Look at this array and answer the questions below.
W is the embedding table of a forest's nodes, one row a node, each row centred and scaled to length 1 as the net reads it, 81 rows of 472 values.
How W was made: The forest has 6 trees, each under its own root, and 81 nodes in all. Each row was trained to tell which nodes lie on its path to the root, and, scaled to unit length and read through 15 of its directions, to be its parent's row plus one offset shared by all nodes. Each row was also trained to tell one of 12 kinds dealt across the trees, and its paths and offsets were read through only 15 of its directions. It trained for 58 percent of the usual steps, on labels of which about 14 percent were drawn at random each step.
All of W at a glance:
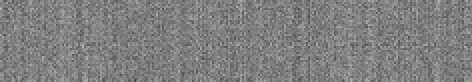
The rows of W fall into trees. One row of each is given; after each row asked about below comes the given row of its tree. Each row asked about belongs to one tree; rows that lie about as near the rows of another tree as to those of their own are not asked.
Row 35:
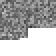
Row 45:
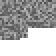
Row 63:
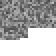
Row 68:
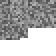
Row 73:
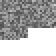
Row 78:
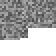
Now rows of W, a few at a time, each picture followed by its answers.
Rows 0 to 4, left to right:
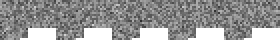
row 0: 78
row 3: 63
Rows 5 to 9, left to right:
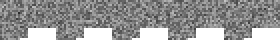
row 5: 35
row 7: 63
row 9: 78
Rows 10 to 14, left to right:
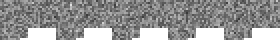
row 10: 73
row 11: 78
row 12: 73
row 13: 35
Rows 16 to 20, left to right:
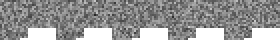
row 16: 78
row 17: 78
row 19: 68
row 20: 73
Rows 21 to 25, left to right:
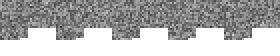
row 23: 35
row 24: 68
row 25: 78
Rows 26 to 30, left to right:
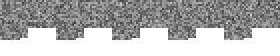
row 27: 68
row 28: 78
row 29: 68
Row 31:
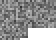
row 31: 63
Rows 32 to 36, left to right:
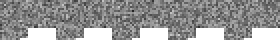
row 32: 73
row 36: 63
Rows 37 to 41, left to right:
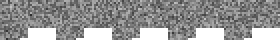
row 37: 68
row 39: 63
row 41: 35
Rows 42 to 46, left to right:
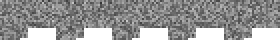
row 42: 45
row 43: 78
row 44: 45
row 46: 78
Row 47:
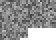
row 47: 78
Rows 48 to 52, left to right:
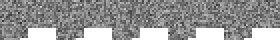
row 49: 63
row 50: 35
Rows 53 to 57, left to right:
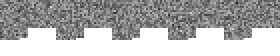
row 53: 73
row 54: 63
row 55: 45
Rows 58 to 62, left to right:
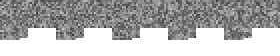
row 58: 35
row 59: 35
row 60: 45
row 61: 78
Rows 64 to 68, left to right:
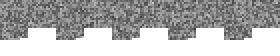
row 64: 35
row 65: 73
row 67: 63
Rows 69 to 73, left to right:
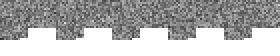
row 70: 73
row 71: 68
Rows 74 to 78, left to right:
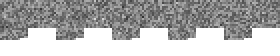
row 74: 73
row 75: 35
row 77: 35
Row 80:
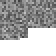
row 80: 35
